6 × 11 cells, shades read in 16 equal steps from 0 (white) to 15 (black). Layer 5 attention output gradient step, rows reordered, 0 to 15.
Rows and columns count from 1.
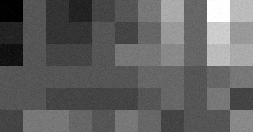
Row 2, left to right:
13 10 12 12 10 11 9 6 9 3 6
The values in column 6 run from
8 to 11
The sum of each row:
97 101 97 105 112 101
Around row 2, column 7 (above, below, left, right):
8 8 11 6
